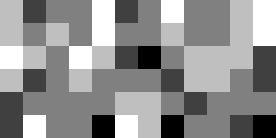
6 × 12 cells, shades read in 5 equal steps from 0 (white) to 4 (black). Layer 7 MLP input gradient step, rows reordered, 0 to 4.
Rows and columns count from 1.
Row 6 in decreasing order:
4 4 4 3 3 2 2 2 2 1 0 0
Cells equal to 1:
18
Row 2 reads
1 2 1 2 0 2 2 1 2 2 1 0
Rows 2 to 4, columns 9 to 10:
2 2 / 1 1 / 1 1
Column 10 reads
2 2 1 1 2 2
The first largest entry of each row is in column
2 2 7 2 1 5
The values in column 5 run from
0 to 4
